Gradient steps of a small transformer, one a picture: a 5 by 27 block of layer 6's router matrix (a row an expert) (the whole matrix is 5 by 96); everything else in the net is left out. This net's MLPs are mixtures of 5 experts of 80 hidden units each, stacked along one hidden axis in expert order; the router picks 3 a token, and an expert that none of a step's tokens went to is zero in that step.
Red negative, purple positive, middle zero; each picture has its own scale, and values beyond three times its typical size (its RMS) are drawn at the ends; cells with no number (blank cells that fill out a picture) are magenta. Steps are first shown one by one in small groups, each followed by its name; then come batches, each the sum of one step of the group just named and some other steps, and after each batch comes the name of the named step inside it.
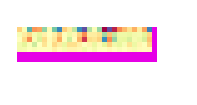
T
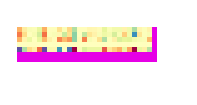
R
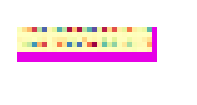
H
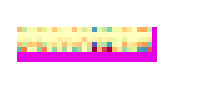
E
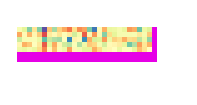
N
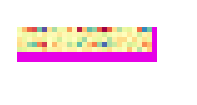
N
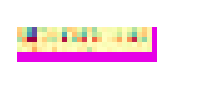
N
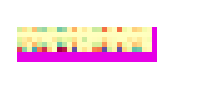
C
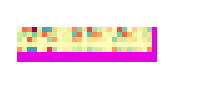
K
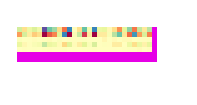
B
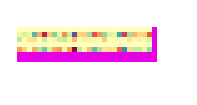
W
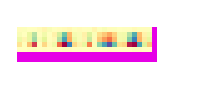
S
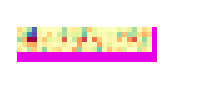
W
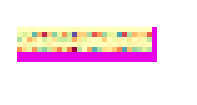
W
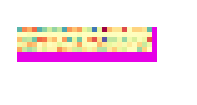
C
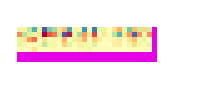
B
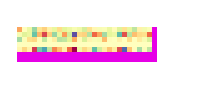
W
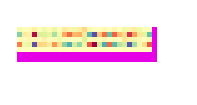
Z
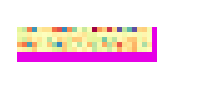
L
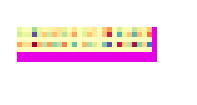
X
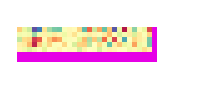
X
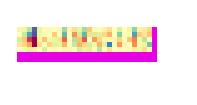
X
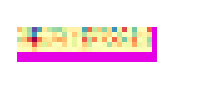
X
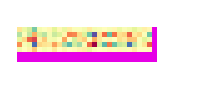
Z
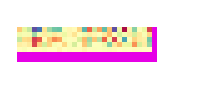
X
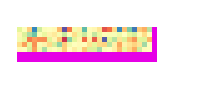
L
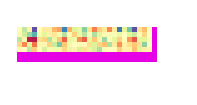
L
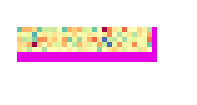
X
